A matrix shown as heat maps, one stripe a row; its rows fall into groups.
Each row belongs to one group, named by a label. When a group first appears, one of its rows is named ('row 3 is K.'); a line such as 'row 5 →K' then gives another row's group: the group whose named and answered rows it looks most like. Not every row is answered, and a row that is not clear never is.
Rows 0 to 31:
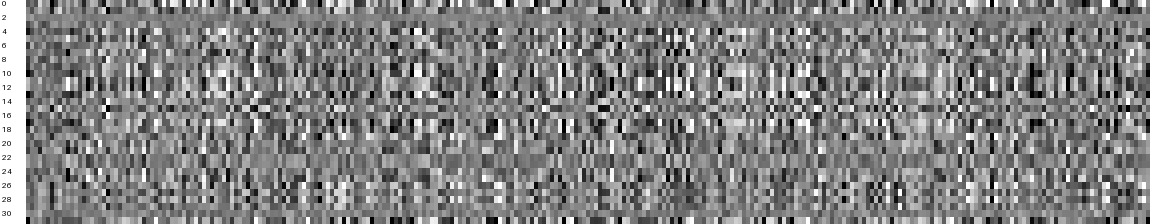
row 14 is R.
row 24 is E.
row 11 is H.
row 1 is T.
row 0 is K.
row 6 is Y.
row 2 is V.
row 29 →T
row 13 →Y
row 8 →R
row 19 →K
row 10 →Y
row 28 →K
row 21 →E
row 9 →Y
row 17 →Y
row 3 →R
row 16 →R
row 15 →T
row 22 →H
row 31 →Y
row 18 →Y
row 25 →E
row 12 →H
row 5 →H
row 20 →E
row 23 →H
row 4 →Y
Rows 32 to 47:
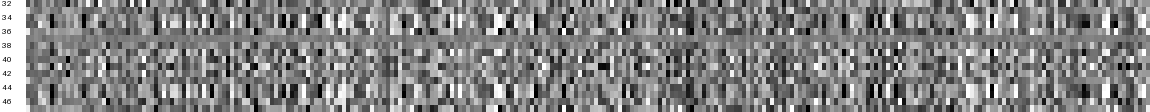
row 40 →E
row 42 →E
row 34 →K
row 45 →K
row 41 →T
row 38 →T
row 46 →T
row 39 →K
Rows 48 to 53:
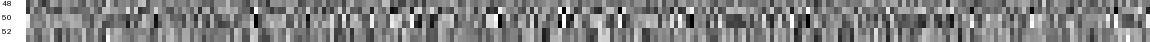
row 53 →R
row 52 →R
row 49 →Y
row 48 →R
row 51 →V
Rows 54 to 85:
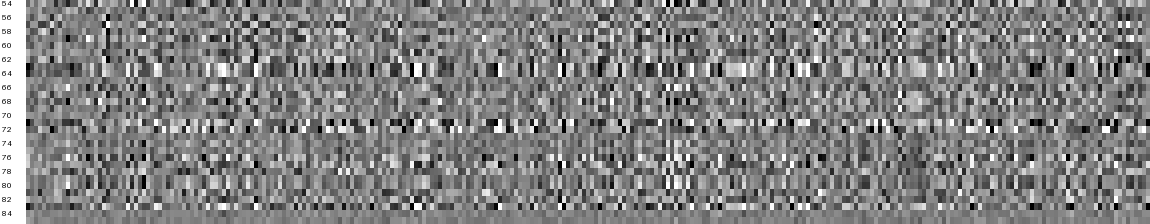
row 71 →Y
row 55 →H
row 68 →E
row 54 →E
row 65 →V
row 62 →T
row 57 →R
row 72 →K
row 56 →T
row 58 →T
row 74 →H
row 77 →V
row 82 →V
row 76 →H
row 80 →H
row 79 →H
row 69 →T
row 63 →Y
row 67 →T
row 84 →V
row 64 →Y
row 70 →V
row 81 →E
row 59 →E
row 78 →E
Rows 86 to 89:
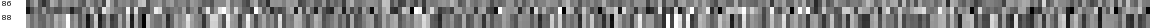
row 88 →H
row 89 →H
